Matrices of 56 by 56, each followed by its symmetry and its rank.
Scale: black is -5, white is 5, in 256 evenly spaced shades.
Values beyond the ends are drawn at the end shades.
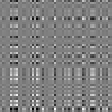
neither, rank one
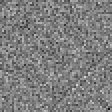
symmetric, full rank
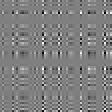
neither, rank one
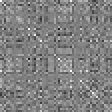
symmetric, rank five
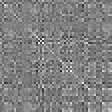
symmetric, rank five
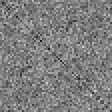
symmetric, full rank
